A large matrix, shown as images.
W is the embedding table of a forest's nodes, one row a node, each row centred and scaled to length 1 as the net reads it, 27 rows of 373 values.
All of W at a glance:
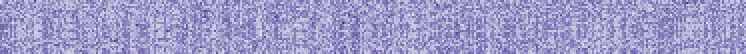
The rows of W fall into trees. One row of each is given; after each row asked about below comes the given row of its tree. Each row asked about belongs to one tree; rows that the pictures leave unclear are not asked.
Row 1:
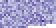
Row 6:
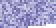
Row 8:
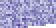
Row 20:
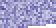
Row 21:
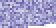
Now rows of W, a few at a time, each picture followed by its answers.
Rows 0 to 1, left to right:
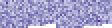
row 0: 1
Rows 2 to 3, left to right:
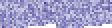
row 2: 21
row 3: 20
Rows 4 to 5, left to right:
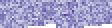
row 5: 8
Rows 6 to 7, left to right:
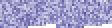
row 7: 1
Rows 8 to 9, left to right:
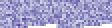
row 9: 21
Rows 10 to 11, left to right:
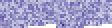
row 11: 6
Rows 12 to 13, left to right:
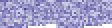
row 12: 21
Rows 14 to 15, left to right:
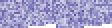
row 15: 8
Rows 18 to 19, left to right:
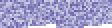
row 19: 6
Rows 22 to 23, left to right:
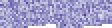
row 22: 8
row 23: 20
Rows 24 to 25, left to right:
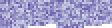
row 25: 21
